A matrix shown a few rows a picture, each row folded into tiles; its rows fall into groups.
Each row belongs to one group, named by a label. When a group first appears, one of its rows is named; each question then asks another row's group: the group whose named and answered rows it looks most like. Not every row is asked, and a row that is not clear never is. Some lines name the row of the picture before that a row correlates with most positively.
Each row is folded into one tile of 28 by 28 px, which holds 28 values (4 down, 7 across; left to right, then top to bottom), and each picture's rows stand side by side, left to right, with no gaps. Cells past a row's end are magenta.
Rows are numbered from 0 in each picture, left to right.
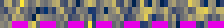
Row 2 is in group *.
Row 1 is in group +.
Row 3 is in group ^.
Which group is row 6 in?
^
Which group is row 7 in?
*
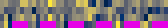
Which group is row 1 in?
^
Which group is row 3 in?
*
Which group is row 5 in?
+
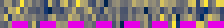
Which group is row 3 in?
*
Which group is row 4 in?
^
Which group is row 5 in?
^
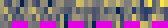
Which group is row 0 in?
*
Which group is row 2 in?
^
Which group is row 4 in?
^
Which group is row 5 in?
+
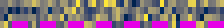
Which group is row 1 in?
^
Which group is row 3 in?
+
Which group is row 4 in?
*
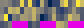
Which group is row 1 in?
*
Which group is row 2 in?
+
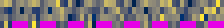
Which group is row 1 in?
^
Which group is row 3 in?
^
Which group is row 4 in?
*
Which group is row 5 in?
^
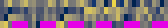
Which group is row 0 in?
+
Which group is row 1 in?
^
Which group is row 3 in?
*
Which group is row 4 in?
*
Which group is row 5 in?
*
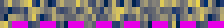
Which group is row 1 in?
*
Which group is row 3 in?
*
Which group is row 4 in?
*
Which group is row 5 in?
^
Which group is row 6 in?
^
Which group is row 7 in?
*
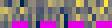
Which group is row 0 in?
*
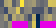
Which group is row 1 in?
^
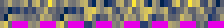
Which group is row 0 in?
+
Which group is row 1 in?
+
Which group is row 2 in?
+
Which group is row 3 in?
*
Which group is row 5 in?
*
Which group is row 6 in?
+
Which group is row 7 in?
*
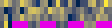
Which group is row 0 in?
^
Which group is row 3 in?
+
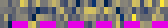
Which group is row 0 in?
^
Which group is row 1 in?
+
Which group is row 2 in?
*
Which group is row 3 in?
*
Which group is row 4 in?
^
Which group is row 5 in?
+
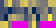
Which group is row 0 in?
+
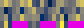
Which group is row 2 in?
^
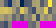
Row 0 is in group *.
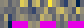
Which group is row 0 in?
^
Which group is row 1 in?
+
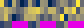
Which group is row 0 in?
*
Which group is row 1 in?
*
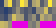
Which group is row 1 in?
+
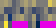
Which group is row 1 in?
^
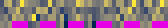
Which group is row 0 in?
+
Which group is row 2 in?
^
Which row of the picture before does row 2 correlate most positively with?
1
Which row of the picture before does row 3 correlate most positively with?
1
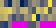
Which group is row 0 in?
*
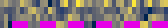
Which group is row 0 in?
^
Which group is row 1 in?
*
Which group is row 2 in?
+
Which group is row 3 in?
^
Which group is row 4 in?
+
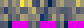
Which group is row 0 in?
^
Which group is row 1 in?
*
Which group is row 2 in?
^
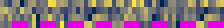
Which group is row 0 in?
*
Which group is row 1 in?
^
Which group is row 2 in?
^
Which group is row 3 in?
+
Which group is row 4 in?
+
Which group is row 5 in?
*
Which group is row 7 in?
+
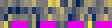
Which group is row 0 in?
+
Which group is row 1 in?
^
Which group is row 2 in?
*
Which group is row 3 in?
^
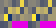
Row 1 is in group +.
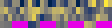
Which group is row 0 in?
*
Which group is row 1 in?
*
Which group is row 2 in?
*
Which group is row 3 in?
+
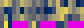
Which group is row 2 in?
*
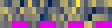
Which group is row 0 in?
*
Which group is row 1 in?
*
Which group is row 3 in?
+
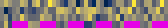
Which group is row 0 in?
^
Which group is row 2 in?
*
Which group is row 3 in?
*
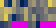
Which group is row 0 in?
*
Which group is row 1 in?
^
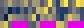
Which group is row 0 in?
+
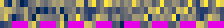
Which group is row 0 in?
*
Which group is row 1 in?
+
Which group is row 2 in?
^
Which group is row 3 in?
+
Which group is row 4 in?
^
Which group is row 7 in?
+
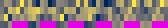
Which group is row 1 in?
*
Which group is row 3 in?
*
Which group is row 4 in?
+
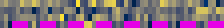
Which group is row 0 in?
^
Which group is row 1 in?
^
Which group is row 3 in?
+
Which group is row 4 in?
*
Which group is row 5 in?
^
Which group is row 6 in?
^
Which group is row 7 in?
*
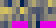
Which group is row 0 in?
*
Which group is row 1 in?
^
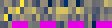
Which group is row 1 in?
*
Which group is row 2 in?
*
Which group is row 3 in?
^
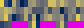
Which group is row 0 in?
*
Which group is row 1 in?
^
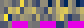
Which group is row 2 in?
*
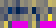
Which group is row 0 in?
+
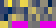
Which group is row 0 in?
+
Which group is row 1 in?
*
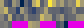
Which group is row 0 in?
*
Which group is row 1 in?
+
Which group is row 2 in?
^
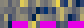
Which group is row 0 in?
^
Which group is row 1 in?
+
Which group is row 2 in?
*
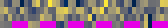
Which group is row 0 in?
*
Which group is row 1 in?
+
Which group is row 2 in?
*
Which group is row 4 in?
*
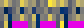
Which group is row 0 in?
^
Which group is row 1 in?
^
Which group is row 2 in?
^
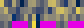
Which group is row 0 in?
*
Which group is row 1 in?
^
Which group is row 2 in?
*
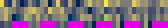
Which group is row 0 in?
*
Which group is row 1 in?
*
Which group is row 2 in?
*
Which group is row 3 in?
^
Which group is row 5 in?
^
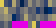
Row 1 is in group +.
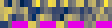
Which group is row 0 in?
*
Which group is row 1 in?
+
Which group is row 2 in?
+
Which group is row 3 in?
+
